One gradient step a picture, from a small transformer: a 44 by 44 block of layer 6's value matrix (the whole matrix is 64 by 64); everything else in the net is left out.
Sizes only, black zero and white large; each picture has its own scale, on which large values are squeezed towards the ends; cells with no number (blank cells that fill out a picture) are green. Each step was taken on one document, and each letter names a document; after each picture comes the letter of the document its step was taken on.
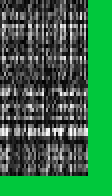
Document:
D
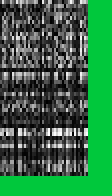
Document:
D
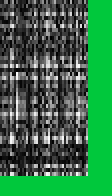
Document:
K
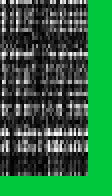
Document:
D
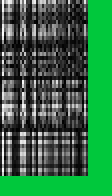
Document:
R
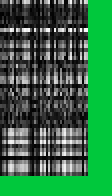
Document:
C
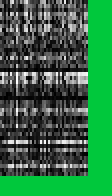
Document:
C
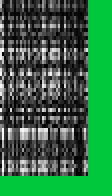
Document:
R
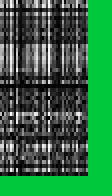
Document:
K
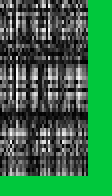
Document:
K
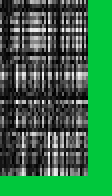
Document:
K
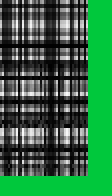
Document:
R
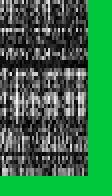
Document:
K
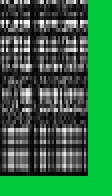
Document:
C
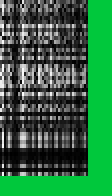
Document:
R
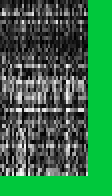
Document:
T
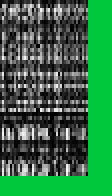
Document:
T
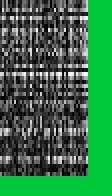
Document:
D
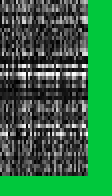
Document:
D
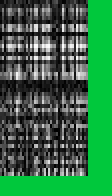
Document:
K
